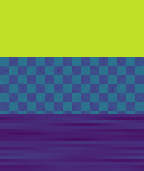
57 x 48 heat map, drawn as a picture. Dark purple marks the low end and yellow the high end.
It is made of 3 by 1 panels. Panel 1,1: very high, flat. Panel 2,1: low, checkered. Panel 3,1: very low, streaked across, faint in contrast.
